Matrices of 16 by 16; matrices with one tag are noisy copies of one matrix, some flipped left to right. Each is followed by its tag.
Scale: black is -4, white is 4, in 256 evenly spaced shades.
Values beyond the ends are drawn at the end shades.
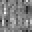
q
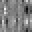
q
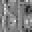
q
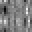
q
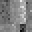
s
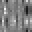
q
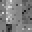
s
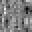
q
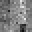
s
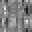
q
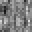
q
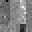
s
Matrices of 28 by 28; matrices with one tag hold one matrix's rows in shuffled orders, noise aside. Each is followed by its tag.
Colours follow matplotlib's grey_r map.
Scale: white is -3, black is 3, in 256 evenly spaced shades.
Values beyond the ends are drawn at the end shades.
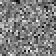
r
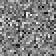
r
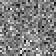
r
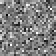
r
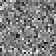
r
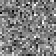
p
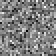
p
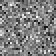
r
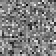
p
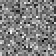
r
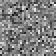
p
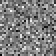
r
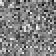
r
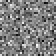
r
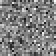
p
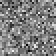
p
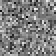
p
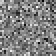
r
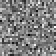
p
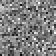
p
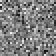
r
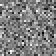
r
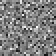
r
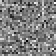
p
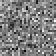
p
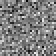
p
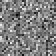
r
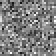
p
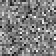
p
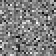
r
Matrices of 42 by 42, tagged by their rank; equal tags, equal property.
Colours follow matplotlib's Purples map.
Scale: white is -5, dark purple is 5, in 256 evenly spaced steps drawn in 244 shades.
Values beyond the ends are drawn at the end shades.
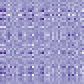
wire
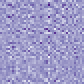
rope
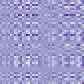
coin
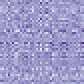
rope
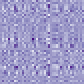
wire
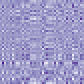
wire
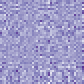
rope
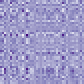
wire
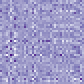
rope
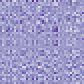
rope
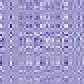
coin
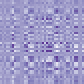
coin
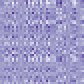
wire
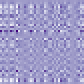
coin
